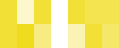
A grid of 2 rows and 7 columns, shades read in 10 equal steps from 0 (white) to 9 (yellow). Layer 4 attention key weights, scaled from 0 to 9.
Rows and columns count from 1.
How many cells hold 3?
1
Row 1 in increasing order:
0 2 7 7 8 8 8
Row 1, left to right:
8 2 8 0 8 7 7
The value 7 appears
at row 1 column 6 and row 1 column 7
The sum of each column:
16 11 13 0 11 15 13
